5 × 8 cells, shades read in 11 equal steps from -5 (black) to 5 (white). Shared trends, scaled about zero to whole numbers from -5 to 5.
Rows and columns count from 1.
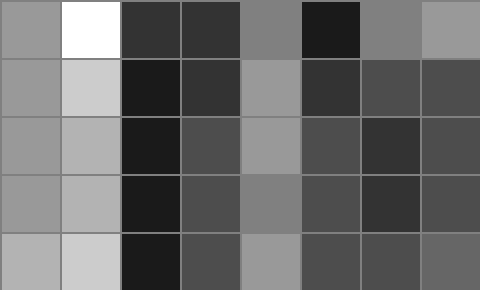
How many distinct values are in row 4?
6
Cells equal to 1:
8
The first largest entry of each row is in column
2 2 2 2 2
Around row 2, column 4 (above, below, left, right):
-3 -2 -4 1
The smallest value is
-4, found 5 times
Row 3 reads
1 2 -4 -2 1 -2 -3 -2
